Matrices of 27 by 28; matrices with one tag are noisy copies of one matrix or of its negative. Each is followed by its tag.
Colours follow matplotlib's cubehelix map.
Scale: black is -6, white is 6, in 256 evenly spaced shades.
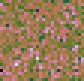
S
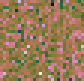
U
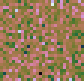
U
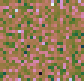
U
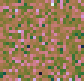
U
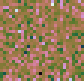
U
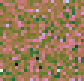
S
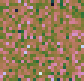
U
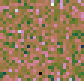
U
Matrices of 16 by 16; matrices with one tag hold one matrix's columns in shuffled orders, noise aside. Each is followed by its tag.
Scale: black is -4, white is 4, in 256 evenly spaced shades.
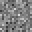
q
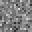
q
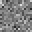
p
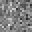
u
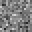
q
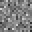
q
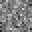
q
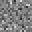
p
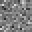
p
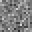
q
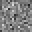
u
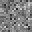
u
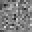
u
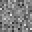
q
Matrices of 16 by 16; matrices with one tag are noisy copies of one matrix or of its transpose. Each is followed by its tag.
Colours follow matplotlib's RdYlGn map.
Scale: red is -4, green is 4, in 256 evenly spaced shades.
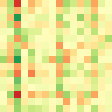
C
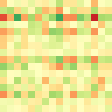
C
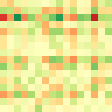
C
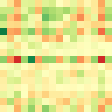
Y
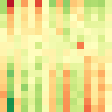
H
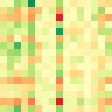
Y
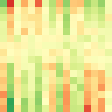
H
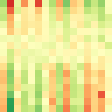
H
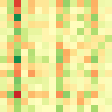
C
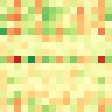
Y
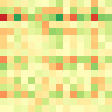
C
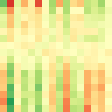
H
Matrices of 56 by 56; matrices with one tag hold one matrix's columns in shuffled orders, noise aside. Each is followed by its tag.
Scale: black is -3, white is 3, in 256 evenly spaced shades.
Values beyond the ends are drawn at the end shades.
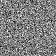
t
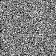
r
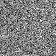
t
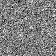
t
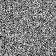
r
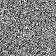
t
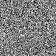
t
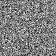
r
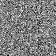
r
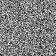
r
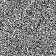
t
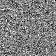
t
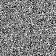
r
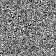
t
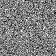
t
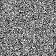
r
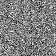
r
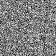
r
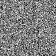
r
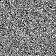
t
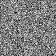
r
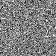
t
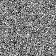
r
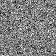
t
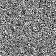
t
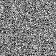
r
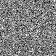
t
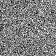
t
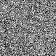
r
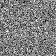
t
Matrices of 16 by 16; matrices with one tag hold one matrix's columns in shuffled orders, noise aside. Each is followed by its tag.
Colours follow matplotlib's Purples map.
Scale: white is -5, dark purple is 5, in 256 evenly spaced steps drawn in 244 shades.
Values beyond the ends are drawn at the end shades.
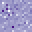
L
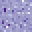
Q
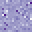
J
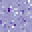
Q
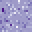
Q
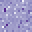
Q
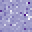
J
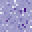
Q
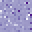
J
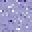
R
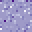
R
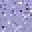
L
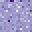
R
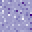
J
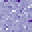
R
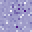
L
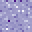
R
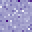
R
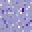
Q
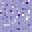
J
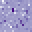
Q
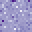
R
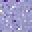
R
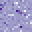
L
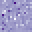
J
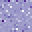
R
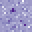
Q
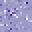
J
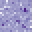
Q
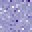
R
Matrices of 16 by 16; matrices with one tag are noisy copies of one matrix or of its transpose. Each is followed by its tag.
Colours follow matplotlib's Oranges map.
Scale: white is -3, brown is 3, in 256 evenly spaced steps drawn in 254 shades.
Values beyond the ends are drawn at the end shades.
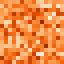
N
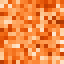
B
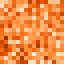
B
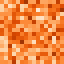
N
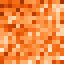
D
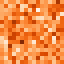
N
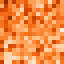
D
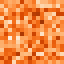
N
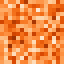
N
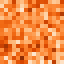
B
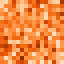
B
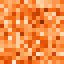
N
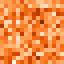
N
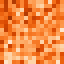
D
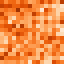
D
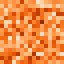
N
